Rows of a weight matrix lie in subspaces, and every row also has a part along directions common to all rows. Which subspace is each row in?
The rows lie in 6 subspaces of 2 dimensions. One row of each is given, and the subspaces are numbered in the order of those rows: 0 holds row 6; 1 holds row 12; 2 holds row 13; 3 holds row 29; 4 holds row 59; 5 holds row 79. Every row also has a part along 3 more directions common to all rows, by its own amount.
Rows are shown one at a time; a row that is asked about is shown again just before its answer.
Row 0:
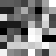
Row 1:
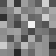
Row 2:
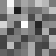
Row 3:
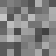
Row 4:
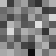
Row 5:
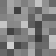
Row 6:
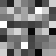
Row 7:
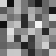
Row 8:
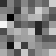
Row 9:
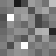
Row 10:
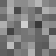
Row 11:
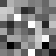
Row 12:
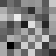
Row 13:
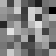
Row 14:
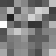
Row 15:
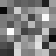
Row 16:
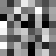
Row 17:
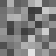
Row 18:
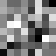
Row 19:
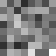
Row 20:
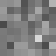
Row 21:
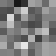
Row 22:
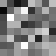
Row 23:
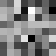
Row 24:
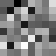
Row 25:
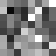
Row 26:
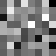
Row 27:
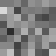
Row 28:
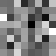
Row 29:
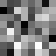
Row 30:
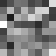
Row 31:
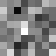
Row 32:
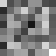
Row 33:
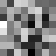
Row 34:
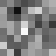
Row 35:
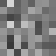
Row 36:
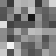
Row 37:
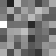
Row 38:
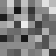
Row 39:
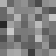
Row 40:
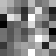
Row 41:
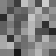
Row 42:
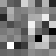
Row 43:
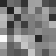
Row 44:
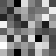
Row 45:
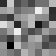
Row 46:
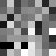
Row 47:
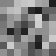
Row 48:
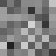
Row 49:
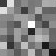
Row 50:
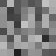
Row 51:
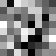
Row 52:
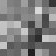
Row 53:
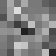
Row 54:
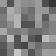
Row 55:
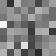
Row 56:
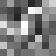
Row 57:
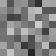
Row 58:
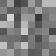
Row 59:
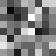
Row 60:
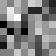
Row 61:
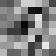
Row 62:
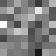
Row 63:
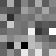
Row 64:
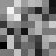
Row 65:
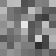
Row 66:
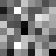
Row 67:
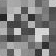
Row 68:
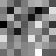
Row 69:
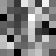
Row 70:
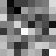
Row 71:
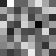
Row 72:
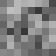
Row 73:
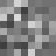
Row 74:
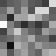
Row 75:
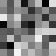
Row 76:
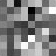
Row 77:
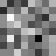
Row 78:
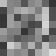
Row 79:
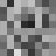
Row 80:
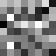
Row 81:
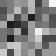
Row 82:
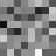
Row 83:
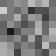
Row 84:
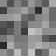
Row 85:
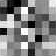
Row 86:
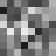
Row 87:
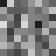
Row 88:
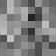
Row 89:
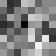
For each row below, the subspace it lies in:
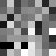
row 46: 0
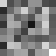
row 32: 1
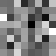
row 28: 4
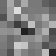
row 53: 3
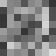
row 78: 1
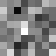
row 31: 3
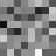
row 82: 0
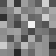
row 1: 4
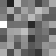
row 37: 0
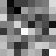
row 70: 3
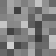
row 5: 2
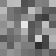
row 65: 4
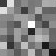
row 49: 1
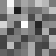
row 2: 2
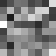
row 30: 0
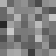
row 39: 2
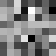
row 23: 2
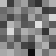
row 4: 2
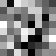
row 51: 5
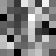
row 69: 4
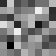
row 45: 0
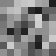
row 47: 3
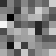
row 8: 0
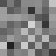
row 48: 1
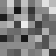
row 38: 2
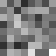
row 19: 3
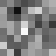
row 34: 3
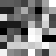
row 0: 5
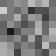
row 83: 3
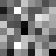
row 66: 3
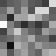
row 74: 0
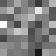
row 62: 0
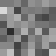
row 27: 3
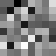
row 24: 1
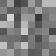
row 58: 1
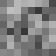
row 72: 3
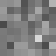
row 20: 4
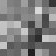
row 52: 5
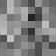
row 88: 4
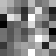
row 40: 4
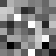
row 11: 1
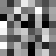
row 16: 5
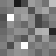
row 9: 1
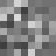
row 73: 1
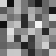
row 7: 2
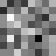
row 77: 1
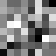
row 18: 5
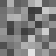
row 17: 2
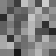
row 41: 4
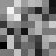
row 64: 3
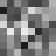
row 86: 3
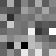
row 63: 0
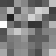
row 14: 0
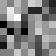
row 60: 3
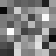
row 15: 3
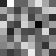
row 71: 2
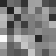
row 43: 2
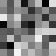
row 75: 4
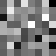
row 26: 4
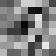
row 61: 3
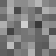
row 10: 2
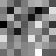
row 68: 0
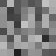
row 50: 5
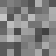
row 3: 5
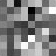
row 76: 2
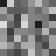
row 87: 2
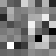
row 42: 4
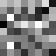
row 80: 0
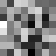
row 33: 5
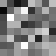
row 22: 1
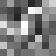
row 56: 3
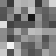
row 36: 5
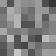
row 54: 5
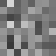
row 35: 0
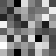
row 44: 4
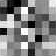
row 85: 1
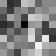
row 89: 4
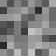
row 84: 5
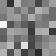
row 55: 0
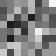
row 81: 5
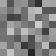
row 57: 2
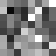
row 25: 4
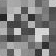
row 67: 5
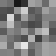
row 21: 1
